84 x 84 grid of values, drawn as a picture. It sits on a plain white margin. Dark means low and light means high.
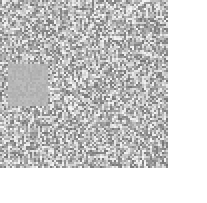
There are no regular stripes. The middle left is the calmest part. The histogram is flat. An odd patch, calmer than its surroundings, sits in the middle left. No overall slope runs across the table.
